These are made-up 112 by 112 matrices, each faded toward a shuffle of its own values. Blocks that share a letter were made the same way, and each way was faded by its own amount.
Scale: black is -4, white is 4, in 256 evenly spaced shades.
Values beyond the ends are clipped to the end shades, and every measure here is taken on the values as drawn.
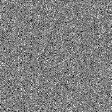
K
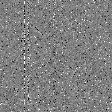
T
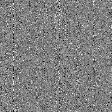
K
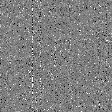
T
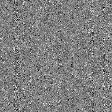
K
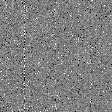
T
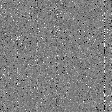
T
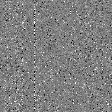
T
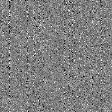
K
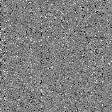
T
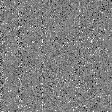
T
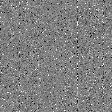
T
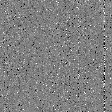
T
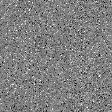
T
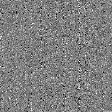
K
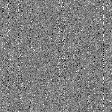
K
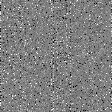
T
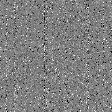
T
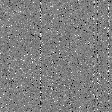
T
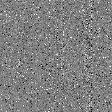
T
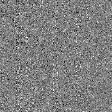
K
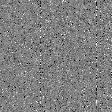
T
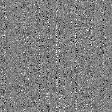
K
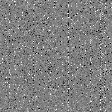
T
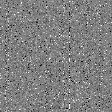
T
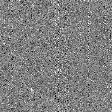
K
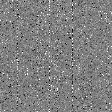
T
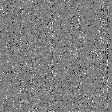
T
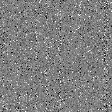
T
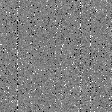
T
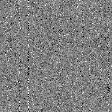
K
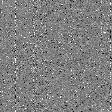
T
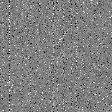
T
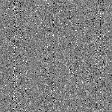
K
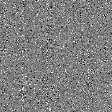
T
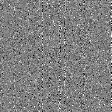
K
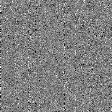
K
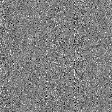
K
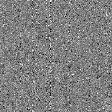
K
